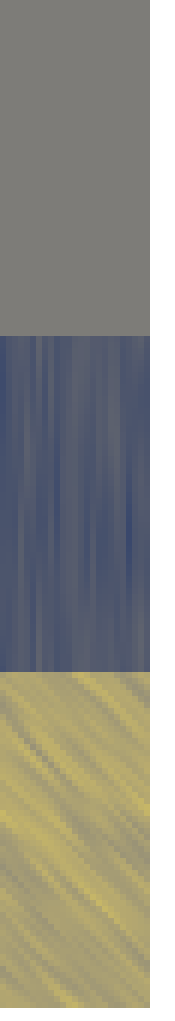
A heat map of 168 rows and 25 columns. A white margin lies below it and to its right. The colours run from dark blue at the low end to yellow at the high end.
It is made of 3 by 1 panels. Panel 1,1: middling, flat. Panel 2,1: low, streaked downward, faint in contrast. Panel 3,1: high, slanting down to the right, faint in contrast.
